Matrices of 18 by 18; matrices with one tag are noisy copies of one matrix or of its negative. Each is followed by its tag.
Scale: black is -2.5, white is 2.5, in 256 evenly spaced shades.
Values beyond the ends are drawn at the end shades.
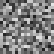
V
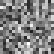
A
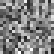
A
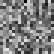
A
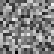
V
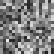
A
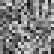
A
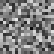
V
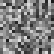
A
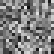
A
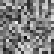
A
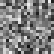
A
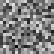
V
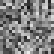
A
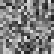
A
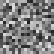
V
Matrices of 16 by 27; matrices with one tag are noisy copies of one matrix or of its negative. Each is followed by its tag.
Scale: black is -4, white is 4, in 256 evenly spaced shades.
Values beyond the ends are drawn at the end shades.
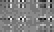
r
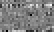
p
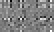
r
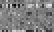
p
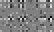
r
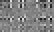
r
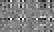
r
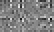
r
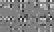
r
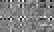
r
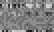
p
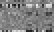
p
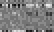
p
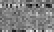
p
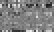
p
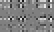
r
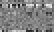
p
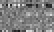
p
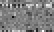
p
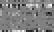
p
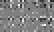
r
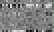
p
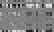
p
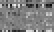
p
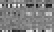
p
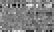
p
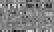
p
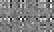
r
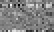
p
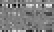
p
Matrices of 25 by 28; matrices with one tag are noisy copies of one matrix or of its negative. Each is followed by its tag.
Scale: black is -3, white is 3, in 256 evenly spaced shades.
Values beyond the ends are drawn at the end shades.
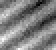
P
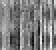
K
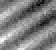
P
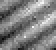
P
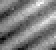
P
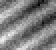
P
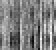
K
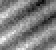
P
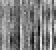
K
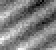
P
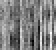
K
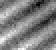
P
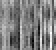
K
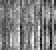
K
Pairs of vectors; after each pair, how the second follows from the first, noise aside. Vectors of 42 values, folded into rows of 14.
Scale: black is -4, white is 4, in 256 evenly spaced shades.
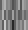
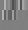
partly zeroed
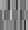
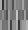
reversed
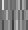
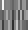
copied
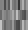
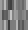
reversed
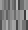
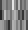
shuffled
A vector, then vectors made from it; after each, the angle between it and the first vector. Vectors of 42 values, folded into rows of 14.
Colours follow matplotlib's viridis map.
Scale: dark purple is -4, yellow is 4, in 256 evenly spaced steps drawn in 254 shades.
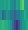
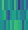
partly opposed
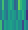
orthogonal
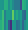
orthogonal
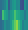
nearly opposite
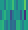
orthogonal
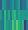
partly opposed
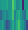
partly opposed
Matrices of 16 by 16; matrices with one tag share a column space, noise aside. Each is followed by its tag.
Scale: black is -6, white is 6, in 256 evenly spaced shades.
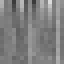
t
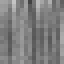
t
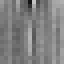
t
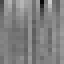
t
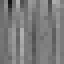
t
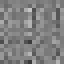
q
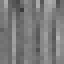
t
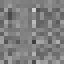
q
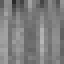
t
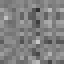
q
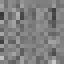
q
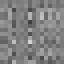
q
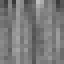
t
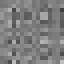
q
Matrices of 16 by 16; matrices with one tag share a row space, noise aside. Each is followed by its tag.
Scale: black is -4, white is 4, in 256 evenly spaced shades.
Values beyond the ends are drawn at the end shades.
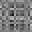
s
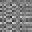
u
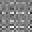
s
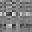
u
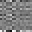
u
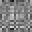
s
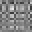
s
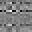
u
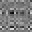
s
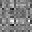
s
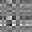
u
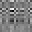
s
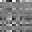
u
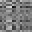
u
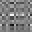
s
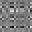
s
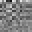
u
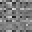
u
